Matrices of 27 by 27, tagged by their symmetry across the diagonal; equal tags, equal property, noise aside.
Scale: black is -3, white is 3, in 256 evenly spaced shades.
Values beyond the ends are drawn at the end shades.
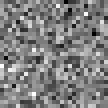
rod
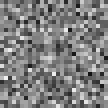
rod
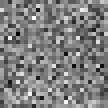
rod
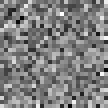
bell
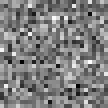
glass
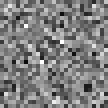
bell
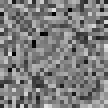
bell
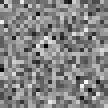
bell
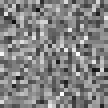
glass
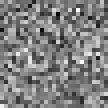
glass
